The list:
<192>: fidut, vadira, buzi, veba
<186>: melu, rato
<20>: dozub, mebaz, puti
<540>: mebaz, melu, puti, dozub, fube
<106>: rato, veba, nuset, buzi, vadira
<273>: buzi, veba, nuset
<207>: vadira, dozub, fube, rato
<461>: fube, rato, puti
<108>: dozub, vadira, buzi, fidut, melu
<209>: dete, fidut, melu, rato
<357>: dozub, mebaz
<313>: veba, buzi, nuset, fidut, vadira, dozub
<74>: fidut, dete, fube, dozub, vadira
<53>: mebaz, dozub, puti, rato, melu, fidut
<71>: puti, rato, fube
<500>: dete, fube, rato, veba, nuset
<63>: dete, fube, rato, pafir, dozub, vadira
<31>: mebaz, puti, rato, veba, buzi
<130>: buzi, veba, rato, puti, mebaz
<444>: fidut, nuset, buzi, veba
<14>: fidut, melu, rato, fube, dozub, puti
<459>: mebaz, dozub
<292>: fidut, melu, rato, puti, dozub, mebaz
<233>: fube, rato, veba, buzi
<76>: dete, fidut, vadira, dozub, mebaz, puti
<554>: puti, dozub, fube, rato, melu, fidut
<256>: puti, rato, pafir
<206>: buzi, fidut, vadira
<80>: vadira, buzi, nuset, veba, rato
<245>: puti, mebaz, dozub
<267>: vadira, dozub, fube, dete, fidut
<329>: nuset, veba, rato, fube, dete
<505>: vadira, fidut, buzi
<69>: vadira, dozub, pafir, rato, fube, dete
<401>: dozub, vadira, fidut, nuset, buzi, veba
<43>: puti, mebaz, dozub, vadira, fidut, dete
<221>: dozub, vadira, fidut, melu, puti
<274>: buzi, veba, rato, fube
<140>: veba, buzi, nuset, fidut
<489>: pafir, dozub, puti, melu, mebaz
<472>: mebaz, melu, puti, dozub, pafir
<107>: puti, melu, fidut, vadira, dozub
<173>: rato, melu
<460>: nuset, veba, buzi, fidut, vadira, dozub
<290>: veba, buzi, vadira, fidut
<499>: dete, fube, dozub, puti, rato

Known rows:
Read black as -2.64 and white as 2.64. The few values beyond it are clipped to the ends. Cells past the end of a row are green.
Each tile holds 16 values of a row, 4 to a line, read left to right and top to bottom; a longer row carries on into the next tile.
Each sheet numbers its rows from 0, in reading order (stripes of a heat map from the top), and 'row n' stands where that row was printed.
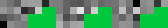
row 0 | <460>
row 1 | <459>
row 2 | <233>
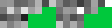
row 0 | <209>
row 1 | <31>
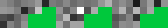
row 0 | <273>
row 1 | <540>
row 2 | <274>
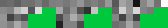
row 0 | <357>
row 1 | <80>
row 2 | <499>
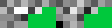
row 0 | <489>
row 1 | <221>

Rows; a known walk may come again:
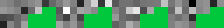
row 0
<273>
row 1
<500>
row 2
<20>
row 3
<233>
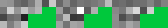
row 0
<209>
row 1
<540>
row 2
<357>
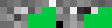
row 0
<245>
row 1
<401>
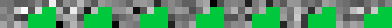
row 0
<53>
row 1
<221>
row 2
<460>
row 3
<140>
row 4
<274>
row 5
<207>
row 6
<459>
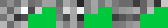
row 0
<472>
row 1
<63>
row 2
<130>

